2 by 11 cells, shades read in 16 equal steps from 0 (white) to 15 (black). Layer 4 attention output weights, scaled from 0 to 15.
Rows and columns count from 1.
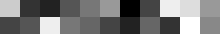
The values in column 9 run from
1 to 12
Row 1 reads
3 12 13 10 8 6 15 11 1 2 6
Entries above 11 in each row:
3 2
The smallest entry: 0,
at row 2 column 10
